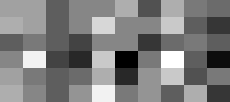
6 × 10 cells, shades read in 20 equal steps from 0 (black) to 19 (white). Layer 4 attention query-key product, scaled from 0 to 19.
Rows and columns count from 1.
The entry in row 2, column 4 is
10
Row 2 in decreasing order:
16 15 13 12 10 10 10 7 7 4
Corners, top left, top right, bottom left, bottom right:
12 8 13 4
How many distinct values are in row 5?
9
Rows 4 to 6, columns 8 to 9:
19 7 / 15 6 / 7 13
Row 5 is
12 9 7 8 13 3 11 15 6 9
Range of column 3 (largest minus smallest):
2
